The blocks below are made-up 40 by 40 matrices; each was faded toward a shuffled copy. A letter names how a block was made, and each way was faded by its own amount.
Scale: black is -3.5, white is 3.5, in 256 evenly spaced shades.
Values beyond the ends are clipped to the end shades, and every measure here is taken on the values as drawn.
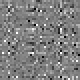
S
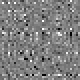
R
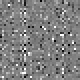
S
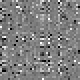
S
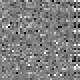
S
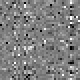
S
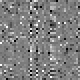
S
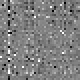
S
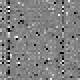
S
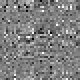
R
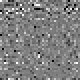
R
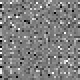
S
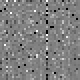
S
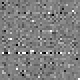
R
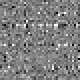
R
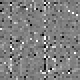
S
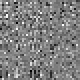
S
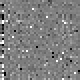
S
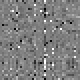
S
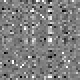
S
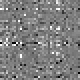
R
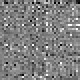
R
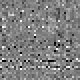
R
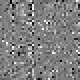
S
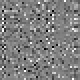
S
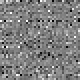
R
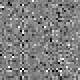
S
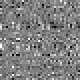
R
